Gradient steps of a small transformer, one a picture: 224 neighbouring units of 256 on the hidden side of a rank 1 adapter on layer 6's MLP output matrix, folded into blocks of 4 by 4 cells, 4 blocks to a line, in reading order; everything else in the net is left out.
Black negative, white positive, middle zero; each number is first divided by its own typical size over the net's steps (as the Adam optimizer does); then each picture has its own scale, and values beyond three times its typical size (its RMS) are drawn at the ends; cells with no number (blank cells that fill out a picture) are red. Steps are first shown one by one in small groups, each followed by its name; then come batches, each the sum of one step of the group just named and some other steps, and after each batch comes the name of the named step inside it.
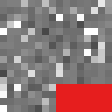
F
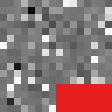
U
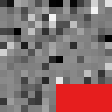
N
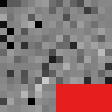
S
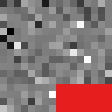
S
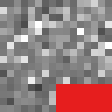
N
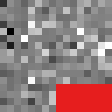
S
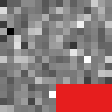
S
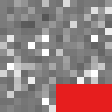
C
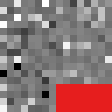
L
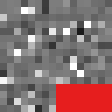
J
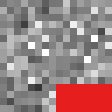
C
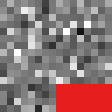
J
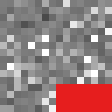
C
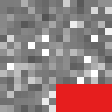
C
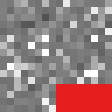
C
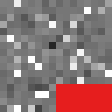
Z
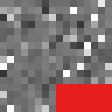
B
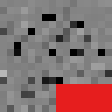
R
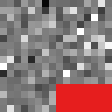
B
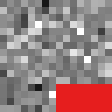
Z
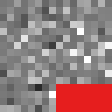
Z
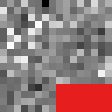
Z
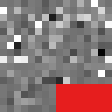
R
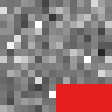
R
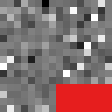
B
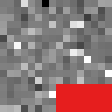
Z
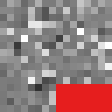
R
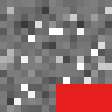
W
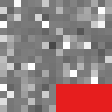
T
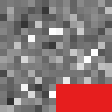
W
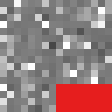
T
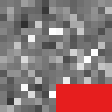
W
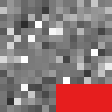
W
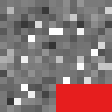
W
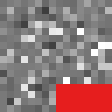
W
